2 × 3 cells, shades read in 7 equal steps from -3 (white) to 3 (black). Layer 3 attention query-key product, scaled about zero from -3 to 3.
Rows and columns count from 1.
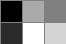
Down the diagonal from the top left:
3 -3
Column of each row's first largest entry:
1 1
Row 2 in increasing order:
-3 -2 2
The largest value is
3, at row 1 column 1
